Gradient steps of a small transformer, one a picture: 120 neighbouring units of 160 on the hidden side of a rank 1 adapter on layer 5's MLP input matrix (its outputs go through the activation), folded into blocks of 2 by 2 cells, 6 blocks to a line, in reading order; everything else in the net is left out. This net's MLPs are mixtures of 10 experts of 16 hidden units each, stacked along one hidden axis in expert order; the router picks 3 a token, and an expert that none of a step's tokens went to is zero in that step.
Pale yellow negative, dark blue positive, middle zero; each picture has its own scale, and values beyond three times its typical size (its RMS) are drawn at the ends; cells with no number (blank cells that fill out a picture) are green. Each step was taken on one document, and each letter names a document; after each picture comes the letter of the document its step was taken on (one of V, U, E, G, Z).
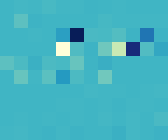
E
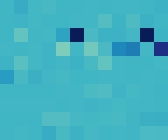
E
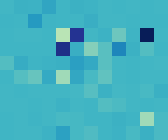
E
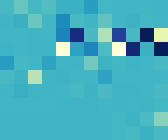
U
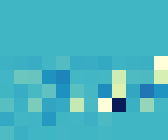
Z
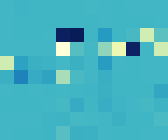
E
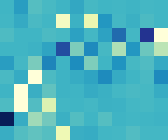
U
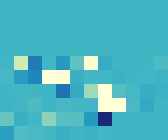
Z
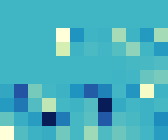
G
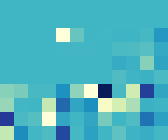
G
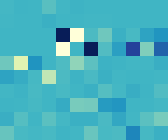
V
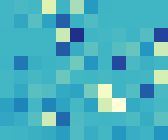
G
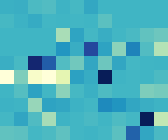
V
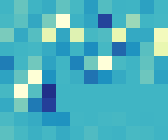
U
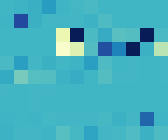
E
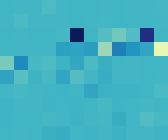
E
